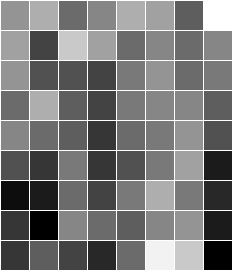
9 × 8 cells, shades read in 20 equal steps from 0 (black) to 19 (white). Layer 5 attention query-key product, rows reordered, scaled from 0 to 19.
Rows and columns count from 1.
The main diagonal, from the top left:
11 5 6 5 8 9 9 2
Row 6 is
6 4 9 4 6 9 12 2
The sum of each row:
93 80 65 69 63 52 50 52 60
